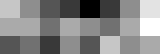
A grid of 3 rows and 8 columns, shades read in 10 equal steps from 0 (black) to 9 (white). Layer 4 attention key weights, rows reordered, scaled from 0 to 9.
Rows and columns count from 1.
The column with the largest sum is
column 8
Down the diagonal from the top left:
7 6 2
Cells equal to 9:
1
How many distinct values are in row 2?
4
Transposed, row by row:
7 6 3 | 5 6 4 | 3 4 2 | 2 6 5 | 0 5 3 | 2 4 7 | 5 6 5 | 8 9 6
